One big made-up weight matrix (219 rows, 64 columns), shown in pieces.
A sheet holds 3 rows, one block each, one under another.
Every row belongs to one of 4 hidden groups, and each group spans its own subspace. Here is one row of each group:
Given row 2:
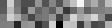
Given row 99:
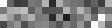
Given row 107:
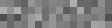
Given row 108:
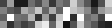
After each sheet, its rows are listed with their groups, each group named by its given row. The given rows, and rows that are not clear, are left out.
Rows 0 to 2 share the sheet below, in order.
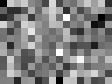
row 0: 99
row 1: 2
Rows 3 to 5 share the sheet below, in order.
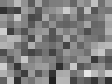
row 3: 107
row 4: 99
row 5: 107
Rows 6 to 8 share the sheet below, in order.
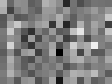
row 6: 2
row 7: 2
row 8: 2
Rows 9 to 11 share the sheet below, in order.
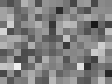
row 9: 107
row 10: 99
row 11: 107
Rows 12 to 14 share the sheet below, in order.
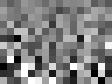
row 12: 107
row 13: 107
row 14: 99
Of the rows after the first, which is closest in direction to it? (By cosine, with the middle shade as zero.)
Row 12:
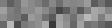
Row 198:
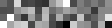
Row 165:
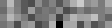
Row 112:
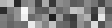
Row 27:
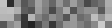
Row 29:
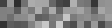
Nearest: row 29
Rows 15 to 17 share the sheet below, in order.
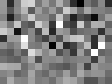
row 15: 2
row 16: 99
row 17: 107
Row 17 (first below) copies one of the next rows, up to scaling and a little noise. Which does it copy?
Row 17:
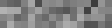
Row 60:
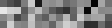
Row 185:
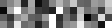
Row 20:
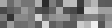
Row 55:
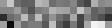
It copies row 60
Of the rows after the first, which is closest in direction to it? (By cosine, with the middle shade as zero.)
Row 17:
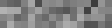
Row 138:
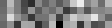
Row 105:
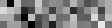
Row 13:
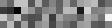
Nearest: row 105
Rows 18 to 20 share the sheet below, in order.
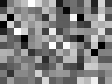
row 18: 108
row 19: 99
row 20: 107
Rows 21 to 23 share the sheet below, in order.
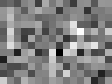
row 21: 107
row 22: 2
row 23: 99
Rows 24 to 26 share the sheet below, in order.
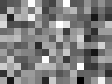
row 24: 2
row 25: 107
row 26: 107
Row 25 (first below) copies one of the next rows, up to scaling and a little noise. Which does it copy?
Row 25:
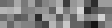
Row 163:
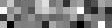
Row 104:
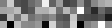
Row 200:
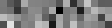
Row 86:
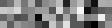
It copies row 86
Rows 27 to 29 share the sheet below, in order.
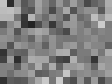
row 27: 99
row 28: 108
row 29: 108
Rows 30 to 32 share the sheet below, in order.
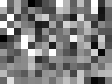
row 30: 108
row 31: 99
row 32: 107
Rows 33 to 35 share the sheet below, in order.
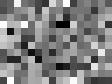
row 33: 108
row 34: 99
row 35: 107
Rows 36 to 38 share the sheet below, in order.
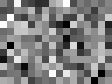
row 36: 108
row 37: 108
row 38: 99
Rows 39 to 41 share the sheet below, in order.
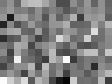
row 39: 108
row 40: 107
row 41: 108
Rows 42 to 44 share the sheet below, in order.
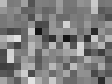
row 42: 108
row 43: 107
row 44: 99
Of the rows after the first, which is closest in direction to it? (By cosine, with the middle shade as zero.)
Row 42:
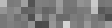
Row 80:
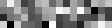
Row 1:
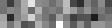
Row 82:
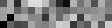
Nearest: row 80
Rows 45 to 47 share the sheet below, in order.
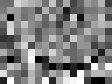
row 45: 108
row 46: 99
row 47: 107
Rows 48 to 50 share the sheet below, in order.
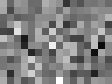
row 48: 2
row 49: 99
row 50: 2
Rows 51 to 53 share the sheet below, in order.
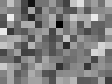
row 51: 2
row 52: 99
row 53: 107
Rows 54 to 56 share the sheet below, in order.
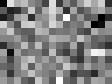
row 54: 99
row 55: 107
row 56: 2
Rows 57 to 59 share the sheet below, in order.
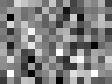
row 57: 108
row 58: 2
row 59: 2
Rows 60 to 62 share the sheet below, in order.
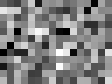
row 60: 107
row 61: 108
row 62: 107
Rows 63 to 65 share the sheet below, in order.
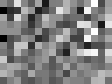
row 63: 107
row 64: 107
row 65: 99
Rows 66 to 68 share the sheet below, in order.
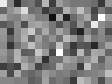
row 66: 99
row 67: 2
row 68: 107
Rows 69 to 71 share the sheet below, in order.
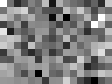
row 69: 99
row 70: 99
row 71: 107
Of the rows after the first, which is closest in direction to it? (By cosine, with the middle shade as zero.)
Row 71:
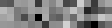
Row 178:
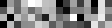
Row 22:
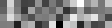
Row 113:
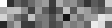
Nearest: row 22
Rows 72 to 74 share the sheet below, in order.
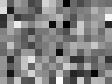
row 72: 2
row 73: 2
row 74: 2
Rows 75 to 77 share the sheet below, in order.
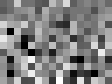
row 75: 108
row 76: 99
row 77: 2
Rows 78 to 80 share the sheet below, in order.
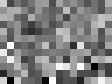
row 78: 99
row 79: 108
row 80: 107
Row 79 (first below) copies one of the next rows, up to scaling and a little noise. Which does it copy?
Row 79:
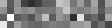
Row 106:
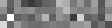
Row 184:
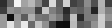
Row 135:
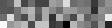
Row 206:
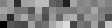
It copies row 106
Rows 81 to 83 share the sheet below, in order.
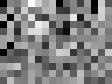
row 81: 108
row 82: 108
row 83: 107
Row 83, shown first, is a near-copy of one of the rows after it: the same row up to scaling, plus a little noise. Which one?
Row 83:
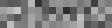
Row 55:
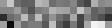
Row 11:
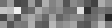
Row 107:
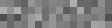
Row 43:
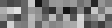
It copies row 43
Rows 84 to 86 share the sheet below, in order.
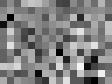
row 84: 108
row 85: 2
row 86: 107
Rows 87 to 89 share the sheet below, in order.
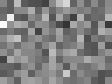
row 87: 108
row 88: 107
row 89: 99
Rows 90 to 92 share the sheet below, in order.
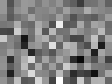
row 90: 2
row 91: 99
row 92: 2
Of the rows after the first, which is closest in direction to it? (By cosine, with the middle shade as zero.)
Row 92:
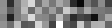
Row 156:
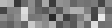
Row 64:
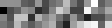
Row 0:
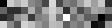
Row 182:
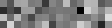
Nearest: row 156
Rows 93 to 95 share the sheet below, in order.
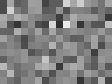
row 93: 2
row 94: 99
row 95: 107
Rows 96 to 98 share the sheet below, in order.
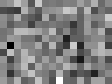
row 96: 107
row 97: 108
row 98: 2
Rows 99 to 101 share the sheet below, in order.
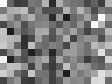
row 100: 99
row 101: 99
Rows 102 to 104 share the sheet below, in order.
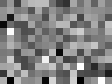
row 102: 108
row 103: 2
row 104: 107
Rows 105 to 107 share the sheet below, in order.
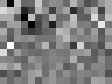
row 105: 99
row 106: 108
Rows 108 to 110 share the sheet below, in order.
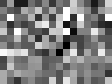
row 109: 108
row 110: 2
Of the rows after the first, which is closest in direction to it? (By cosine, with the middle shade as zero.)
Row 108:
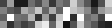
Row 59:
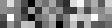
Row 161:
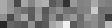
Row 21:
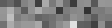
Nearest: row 21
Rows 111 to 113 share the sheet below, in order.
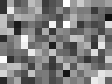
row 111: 2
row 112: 99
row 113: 99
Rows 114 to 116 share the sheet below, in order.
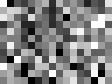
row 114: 99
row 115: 2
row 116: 99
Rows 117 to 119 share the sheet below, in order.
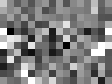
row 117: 108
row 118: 99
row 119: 99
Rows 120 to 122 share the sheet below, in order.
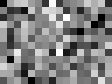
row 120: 99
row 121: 2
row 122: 99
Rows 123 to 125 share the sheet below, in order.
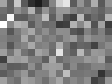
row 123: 108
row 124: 2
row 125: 99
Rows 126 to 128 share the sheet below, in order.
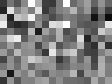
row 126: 2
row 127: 107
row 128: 108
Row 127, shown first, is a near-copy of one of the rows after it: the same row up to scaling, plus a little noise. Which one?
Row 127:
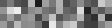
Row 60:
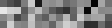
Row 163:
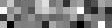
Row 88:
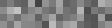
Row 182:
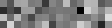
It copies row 88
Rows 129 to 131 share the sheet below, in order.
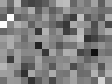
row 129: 108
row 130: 107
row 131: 99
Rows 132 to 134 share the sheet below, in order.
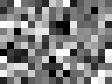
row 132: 108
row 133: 108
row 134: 99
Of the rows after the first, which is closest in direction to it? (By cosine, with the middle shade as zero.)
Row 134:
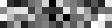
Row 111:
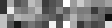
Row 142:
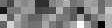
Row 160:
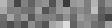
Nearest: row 160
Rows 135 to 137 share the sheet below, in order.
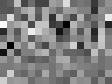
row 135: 108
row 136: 108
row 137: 108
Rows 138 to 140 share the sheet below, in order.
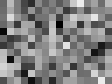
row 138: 2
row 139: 99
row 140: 99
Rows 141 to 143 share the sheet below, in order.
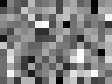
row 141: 108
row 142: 107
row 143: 2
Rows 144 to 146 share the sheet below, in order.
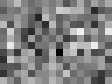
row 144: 107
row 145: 2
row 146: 99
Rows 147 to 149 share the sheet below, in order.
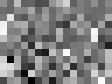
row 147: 108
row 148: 108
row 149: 99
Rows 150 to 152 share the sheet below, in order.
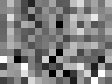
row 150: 2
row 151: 2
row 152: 99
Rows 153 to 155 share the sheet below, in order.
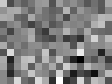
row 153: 99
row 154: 107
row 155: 2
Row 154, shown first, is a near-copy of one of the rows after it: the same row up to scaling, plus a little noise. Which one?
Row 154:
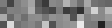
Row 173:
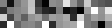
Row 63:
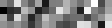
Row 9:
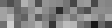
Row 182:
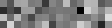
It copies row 173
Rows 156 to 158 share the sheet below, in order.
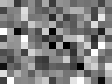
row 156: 99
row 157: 99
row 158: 107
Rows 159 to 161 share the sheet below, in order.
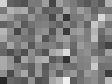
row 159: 99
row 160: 108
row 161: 108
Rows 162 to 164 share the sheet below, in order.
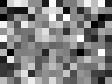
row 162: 99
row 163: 107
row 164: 99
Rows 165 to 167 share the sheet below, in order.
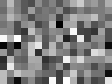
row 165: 2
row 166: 107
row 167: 2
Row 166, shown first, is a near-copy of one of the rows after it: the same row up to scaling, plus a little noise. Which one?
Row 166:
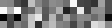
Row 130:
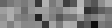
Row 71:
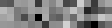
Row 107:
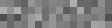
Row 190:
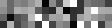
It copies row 107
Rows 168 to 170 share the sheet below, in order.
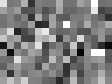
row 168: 108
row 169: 107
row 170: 108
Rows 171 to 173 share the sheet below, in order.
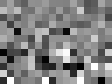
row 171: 107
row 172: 108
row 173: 107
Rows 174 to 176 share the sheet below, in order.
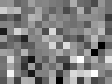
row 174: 107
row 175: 99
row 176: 2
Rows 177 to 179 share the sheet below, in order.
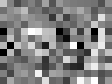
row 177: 99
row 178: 108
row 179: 107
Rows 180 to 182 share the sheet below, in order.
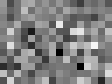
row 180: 2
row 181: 2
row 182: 107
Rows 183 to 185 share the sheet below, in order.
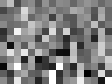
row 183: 99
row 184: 108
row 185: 107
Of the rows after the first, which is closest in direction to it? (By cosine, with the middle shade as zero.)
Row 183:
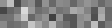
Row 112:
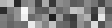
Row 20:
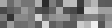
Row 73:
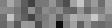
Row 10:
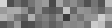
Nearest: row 112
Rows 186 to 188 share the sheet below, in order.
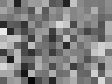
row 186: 108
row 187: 99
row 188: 99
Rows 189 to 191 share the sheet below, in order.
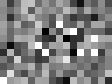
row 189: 2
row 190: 107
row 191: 108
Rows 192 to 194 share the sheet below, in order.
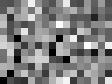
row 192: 2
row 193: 107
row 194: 108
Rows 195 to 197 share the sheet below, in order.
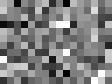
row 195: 108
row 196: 108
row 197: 99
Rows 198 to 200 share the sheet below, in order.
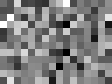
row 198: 108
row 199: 108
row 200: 107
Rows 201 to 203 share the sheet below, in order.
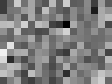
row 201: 108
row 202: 108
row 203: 99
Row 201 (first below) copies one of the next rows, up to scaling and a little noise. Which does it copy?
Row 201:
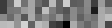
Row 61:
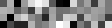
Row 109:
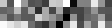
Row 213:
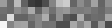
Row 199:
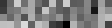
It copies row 199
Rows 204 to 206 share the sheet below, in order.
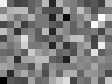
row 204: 99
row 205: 99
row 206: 108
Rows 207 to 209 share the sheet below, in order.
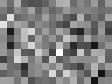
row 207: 108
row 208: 2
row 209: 99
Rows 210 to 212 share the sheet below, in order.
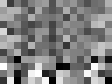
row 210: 99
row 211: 99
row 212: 107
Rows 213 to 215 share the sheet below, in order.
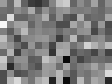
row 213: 108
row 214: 107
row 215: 2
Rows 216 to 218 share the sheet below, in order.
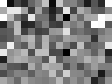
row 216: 99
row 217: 108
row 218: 99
